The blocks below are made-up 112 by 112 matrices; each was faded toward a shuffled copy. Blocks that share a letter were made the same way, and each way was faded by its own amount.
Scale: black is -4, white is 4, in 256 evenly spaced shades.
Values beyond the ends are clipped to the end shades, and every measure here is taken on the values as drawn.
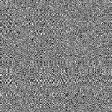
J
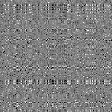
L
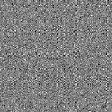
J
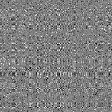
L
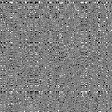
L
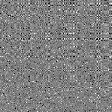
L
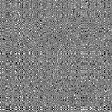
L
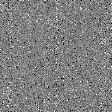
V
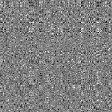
J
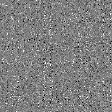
V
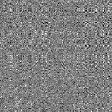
J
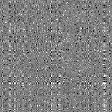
L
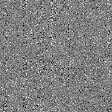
V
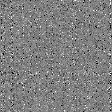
V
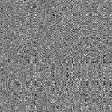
J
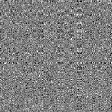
J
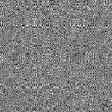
J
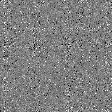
V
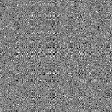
J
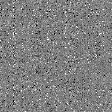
V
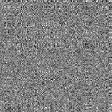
J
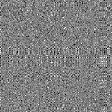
J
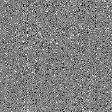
V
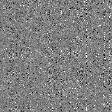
V
